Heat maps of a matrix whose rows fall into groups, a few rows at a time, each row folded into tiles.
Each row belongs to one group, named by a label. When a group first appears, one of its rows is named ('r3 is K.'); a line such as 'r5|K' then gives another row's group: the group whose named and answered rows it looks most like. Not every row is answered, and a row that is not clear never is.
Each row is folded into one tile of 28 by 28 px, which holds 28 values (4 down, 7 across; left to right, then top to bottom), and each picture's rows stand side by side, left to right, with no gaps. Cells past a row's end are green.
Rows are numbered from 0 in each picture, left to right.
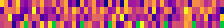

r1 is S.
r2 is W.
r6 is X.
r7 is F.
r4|S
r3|W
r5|S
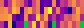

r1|W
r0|F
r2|X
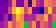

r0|X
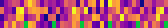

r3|W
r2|X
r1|F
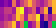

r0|X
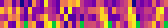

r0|W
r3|X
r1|W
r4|X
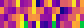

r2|X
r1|F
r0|X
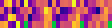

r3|X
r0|W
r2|X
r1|X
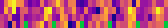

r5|X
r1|X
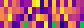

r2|S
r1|W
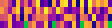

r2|W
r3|S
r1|W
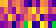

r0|F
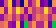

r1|W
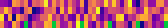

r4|F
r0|S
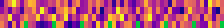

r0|S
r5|F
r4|S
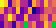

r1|W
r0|F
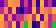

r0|S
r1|S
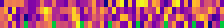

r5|F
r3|W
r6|W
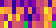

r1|X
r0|W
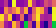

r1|F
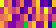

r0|F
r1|W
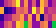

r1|S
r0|X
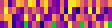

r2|S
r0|F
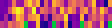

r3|W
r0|X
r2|F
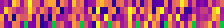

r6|S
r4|W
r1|F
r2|W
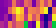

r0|X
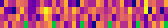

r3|S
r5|S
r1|X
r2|W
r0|W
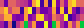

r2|S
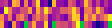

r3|F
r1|W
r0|S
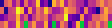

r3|X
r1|W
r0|W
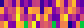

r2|F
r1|W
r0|W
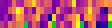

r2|X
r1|F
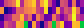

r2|W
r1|F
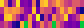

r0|F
